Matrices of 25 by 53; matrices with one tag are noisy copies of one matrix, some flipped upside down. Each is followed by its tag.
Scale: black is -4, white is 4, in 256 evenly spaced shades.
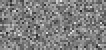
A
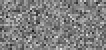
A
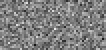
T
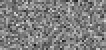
T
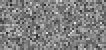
A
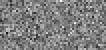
A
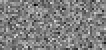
T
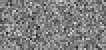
A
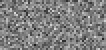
T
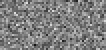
T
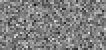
T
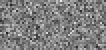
A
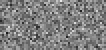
A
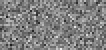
A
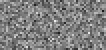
T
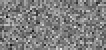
A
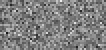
A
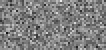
A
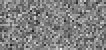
A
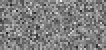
A
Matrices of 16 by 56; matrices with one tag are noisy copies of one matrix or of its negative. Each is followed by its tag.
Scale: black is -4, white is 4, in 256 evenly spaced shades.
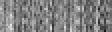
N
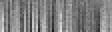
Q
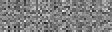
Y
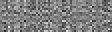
Y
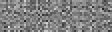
Y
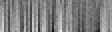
Q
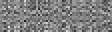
Y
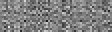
Y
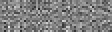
Y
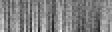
Q
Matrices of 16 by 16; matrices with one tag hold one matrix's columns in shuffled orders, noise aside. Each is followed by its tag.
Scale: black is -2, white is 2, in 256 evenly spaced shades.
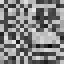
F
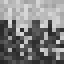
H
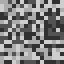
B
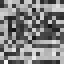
B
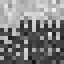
H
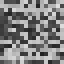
B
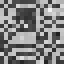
F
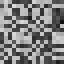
F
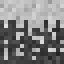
H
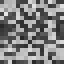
B
